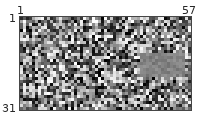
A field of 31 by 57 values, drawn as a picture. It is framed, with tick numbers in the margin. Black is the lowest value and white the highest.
Histogram: flat. Odd patch: calmer, in the middle right. Mirror symmetry: none. Calmest part: middle right. Stripes: none.
